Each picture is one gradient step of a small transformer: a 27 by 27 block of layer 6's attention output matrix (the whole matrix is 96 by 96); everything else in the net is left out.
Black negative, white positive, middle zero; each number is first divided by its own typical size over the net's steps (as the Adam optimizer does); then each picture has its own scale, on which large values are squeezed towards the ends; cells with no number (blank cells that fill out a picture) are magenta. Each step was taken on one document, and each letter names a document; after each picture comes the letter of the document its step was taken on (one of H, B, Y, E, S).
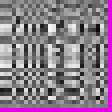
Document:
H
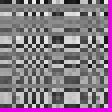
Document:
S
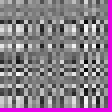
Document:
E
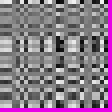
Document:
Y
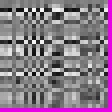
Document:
H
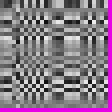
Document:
S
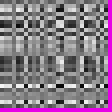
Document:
Y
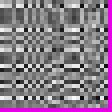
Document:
E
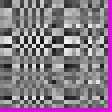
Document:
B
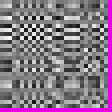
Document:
H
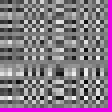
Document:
E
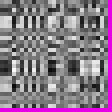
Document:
B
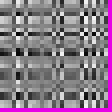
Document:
Y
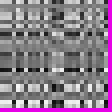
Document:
Y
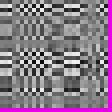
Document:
S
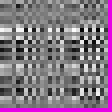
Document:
E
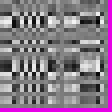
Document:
B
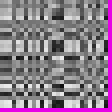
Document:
Y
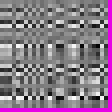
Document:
E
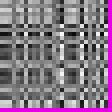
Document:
Y
